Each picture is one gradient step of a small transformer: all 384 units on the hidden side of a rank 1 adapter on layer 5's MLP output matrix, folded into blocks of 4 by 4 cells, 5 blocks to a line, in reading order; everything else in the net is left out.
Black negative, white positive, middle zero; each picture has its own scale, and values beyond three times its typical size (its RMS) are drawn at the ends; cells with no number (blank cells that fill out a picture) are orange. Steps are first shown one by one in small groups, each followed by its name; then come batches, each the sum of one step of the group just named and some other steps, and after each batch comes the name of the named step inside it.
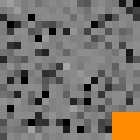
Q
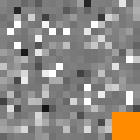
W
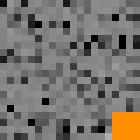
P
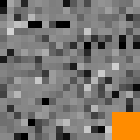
P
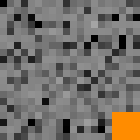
P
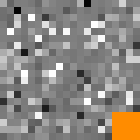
W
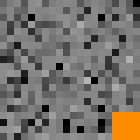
Q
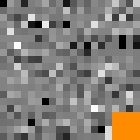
P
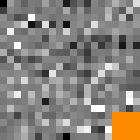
P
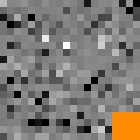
Q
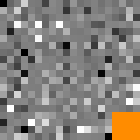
W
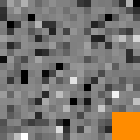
Q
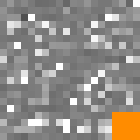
W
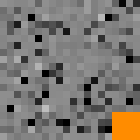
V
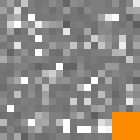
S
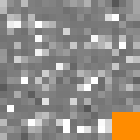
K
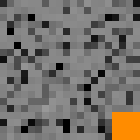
V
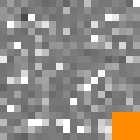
K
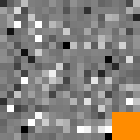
S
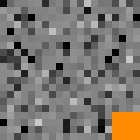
K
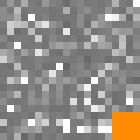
S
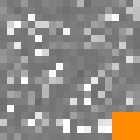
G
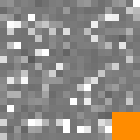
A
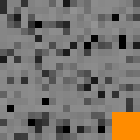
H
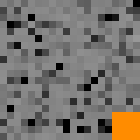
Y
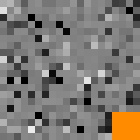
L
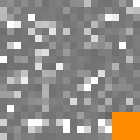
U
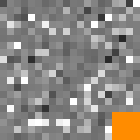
G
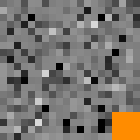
L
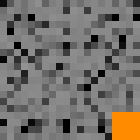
H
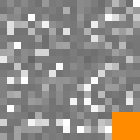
A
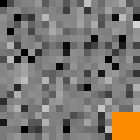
Y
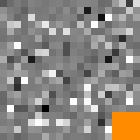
G
